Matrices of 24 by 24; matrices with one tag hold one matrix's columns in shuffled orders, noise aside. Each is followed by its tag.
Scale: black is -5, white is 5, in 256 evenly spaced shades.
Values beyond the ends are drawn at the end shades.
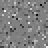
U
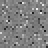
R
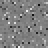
U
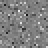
U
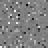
U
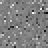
R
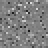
R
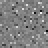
R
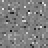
R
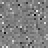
U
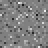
U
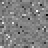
U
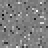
U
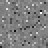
R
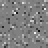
R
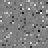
R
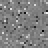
R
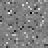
R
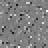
U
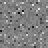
R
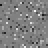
U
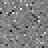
R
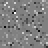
R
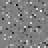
U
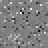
R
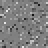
U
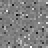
U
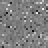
R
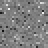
R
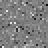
U
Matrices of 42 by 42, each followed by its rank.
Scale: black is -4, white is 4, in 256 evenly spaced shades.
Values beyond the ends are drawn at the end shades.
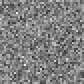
full rank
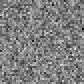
full rank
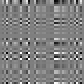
one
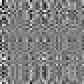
three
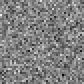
full rank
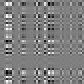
one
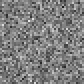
full rank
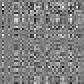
three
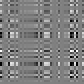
one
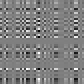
one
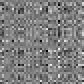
three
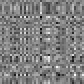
three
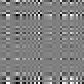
one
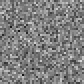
full rank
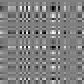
one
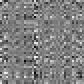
three
